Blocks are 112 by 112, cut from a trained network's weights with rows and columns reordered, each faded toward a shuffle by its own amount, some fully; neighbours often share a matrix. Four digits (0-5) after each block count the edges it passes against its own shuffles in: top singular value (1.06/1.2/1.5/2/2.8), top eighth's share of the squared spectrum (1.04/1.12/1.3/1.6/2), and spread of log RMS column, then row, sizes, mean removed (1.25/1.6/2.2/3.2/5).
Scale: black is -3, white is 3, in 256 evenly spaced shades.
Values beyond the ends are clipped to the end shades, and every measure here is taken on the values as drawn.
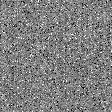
1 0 0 0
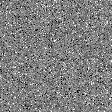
0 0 0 1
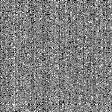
3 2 0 3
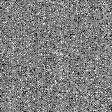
1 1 0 0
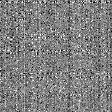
3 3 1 3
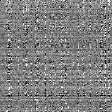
4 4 4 2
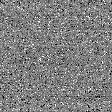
1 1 1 0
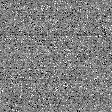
2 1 1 0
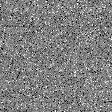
0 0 0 0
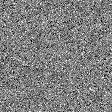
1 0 0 0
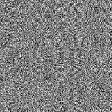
4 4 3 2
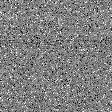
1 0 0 0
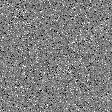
0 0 0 0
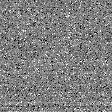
2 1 2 0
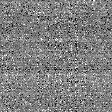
3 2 3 0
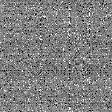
3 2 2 0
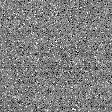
1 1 1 0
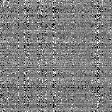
4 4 4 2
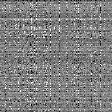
4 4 4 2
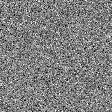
1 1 0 0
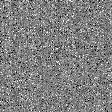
2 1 0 1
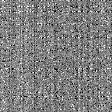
4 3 1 3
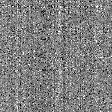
3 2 1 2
